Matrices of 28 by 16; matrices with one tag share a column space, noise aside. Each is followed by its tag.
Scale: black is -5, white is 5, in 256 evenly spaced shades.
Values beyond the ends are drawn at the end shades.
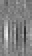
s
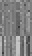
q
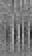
s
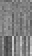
q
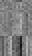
q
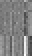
q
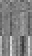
q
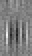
s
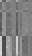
q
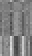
q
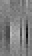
s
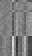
q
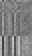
q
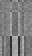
q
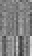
q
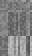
q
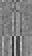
q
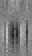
s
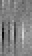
s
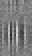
s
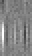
s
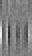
s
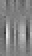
s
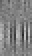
s
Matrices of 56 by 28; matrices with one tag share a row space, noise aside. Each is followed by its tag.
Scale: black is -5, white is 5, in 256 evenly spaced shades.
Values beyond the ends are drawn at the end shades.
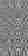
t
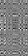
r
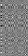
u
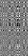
t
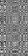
r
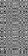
r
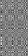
u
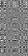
r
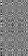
u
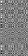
u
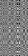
t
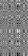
t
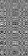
r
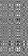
t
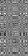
r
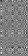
u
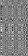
u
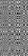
t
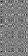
u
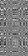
r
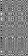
u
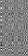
u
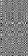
u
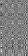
u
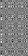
u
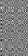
u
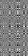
t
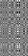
t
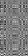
r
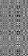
t
